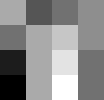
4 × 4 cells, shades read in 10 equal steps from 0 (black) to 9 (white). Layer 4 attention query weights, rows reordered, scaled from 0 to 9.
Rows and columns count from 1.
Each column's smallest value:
0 3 4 4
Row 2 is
4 6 7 5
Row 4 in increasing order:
0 4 6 9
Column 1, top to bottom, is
6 4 1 0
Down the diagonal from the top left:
6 6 8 4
